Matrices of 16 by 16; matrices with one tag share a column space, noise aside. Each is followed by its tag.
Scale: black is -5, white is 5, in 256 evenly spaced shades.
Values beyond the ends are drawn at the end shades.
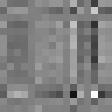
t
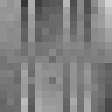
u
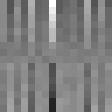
u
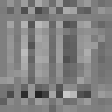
t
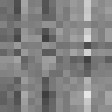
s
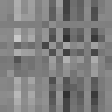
s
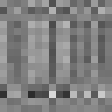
t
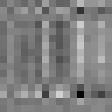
t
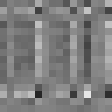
t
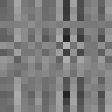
s
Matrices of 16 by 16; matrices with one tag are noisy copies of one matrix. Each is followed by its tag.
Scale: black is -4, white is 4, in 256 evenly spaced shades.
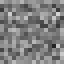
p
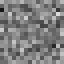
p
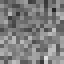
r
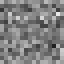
p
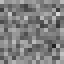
p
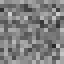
p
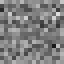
p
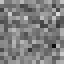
p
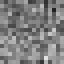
r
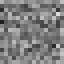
p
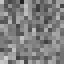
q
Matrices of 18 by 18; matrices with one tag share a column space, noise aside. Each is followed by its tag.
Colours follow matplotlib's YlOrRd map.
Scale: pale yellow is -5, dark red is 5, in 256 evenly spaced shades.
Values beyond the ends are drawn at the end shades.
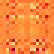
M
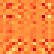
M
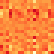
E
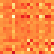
M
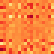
M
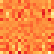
E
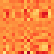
E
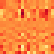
E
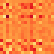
M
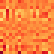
E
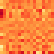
E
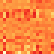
E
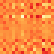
M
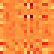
M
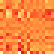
E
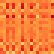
M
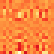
E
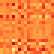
M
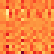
E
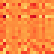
M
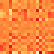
E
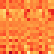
E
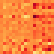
M
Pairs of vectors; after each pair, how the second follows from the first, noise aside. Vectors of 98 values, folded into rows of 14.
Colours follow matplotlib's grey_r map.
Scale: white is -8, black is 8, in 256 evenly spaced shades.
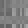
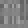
wrapped around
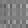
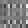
scaled up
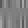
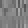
wrapped around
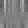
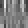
scaled up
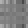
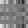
scaled up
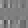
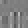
wrapped around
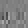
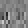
scaled up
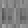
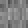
wrapped around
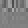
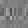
wrapped around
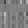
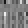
scaled up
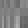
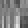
scaled up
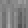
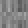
wrapped around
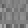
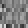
scaled up
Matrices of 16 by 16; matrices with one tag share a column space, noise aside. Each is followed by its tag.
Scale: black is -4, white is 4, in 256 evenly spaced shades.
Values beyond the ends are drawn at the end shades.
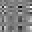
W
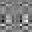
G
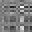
W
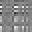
W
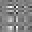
W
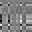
G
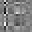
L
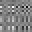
W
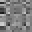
L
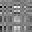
W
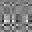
G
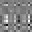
G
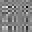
W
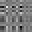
W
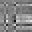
G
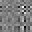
W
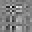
W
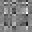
L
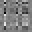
L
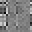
L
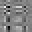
W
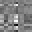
G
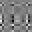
G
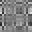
L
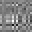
G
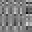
L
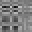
W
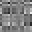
L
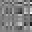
L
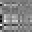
G
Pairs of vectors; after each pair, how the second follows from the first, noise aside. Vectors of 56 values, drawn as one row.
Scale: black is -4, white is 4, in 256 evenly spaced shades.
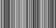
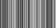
reversed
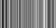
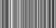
reversed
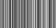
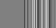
partly zeroed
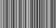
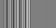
partly zeroed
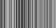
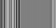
partly zeroed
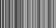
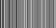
partly zeroed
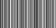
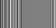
partly zeroed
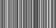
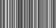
reversed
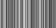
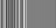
partly zeroed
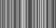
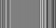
partly zeroed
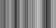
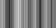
reversed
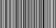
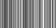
sign-scrambled
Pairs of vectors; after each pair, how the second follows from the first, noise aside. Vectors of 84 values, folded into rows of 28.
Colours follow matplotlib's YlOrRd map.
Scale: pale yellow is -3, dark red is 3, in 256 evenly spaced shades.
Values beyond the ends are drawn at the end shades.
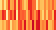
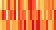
copied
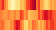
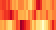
reversed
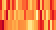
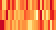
copied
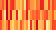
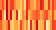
copied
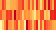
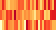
copied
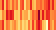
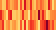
sign-scrambled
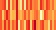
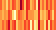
reversed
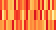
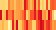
shuffled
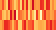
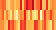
sign-scrambled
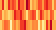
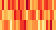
copied
